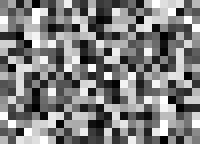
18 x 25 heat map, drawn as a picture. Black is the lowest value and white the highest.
Average level on the scale: 50%. Slope: none. Odd rows or columns: none. Seam: none. Symmetry: a half turn.
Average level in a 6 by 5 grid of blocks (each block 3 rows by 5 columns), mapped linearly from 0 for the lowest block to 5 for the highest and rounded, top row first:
3 3 0 3 5 | 3 2 2 2 1 | 2 4 1 1 1 | 1 1 1 4 2 | 1 2 2 2 3 | 5 3 0 3 3
